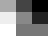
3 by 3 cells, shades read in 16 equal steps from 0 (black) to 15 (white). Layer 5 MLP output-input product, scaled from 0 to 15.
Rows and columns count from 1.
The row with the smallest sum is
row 1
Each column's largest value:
15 8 7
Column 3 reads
0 2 7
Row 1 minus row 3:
-5 -3 -7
